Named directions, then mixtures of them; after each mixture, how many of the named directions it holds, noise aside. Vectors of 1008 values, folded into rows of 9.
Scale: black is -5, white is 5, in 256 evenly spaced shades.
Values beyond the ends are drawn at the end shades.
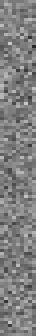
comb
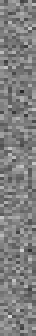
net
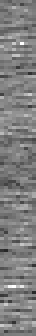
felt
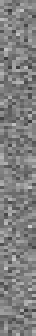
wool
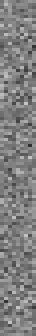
one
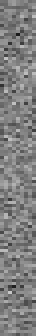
three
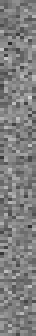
two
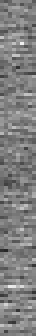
one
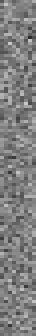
two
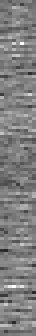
one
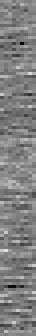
one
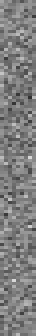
three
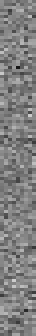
three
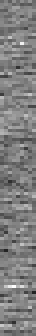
one
